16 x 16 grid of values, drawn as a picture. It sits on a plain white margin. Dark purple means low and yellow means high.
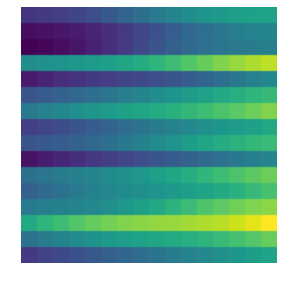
Ninth with the highest average: bottom right. Slope: up to the bottom right. Mirror symmetry: none. Grain: streaks across. Ninth with the lowest average: top left.
